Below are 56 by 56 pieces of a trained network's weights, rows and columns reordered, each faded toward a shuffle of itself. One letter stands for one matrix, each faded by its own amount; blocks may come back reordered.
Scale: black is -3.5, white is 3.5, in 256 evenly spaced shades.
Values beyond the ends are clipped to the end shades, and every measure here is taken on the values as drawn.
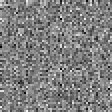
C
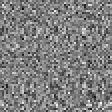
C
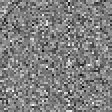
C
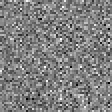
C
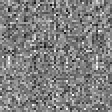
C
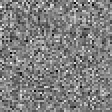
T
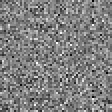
T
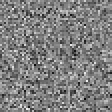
C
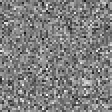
T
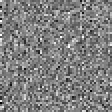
C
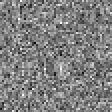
T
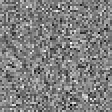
T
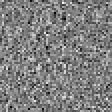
T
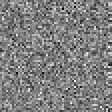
T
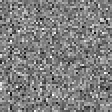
T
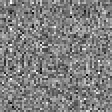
C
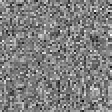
T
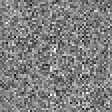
T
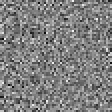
C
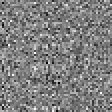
C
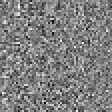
C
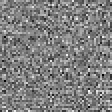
C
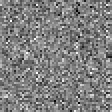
C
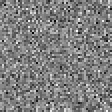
T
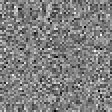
C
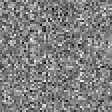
T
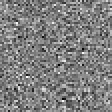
C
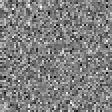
T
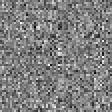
C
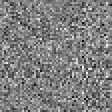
T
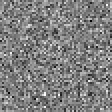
T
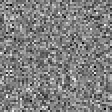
T
